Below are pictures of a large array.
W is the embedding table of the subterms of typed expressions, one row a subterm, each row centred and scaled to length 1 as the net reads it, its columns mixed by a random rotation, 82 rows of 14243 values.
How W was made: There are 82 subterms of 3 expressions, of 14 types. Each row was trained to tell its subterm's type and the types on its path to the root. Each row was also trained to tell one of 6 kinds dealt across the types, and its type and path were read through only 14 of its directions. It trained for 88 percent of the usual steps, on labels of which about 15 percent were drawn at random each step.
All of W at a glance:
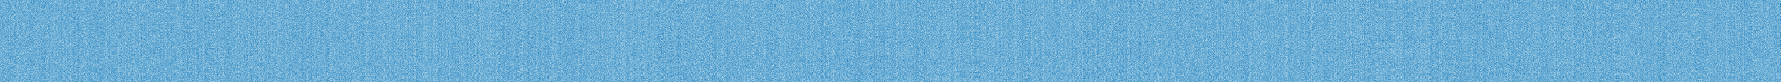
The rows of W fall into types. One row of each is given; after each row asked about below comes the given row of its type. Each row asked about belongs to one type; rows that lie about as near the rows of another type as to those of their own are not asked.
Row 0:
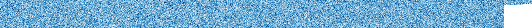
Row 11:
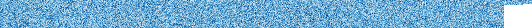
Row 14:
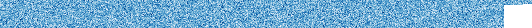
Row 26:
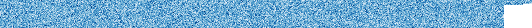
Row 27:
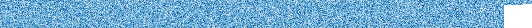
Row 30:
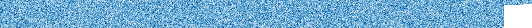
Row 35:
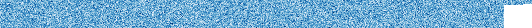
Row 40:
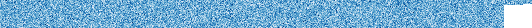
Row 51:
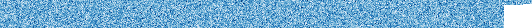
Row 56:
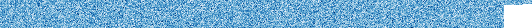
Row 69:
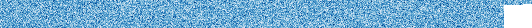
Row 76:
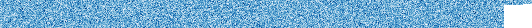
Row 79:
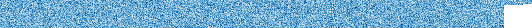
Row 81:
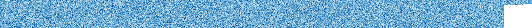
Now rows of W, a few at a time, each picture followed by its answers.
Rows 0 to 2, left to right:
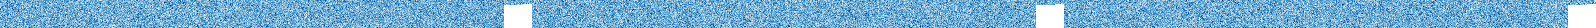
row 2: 81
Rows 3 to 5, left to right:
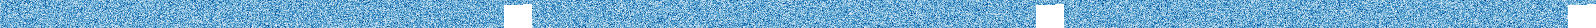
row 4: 40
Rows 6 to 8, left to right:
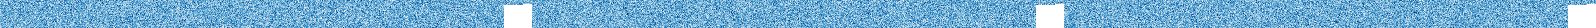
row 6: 40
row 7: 26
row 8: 40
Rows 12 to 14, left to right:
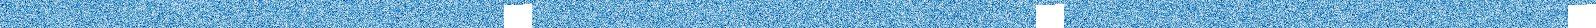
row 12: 35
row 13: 11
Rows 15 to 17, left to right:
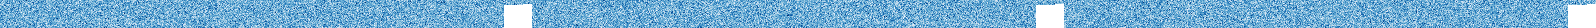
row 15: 14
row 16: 26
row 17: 76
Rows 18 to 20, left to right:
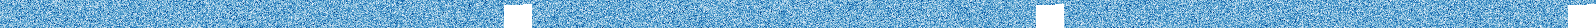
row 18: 51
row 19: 81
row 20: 40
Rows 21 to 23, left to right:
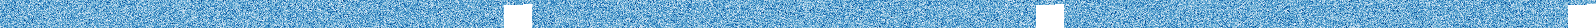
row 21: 35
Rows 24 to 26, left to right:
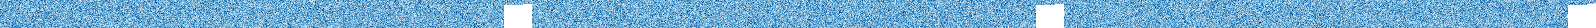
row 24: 81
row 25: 51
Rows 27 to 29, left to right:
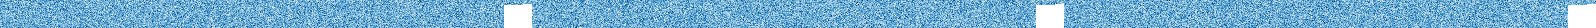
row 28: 76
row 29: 56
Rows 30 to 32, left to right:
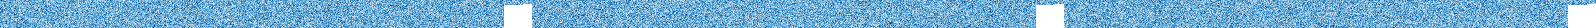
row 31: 69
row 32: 76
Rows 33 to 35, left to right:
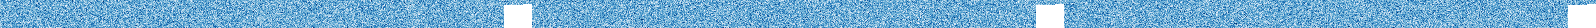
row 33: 81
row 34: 11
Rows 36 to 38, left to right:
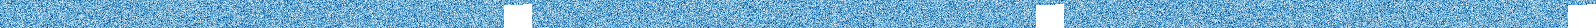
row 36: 11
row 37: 79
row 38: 14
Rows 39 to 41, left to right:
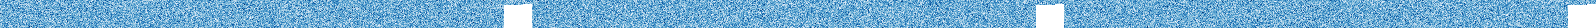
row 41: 56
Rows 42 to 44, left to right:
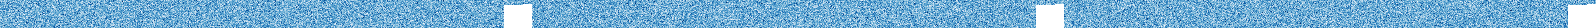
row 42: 56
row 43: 69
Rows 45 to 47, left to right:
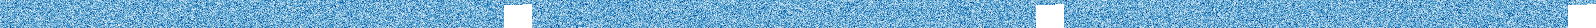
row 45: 56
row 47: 30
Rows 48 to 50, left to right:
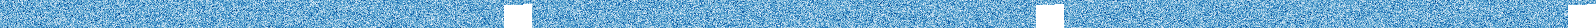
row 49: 69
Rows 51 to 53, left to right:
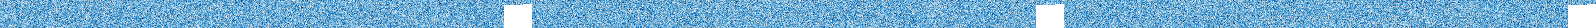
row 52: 69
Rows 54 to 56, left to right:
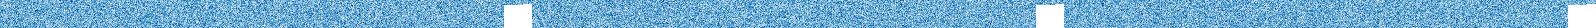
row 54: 14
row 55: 79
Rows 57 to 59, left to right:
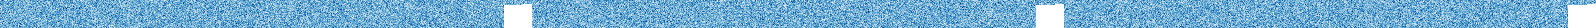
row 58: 40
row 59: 11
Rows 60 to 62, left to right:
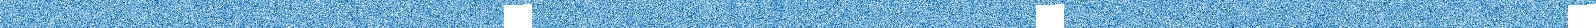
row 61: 35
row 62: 56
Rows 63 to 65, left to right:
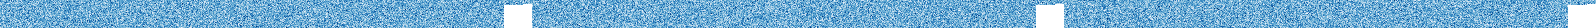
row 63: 51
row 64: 40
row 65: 76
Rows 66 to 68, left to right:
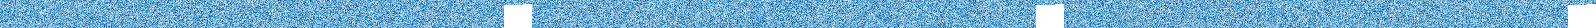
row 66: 30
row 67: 56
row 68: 81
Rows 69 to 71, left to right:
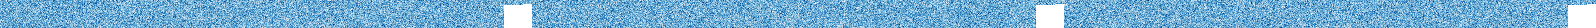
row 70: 81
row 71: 14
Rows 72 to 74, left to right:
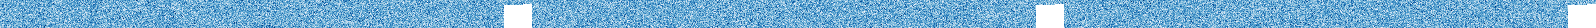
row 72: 76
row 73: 11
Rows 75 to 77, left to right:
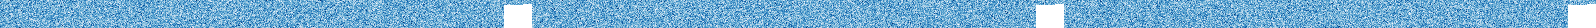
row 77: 76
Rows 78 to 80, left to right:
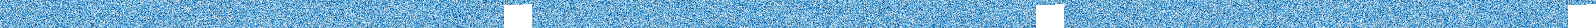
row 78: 69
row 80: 69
